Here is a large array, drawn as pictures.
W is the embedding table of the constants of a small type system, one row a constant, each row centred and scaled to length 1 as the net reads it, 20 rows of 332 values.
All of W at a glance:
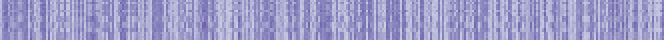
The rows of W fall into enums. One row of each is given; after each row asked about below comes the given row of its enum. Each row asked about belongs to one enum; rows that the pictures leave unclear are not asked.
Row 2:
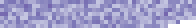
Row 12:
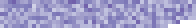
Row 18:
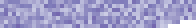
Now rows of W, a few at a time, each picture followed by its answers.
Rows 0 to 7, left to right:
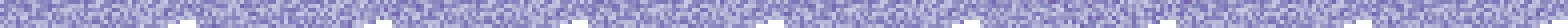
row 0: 2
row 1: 18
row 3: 2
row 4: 2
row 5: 12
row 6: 2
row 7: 2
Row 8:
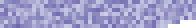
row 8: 18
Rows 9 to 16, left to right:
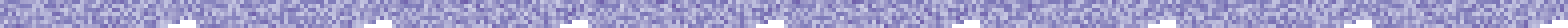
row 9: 18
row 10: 18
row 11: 12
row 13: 12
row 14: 2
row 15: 2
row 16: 18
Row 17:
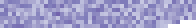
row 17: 18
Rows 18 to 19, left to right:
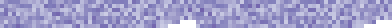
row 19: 18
